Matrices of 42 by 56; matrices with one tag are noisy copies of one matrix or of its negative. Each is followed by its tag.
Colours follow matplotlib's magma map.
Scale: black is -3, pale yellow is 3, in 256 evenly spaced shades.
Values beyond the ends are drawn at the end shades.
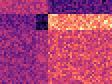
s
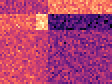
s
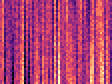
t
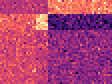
s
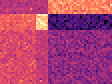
s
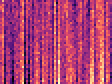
t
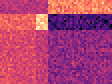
s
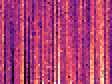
t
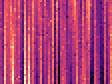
t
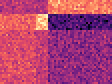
s
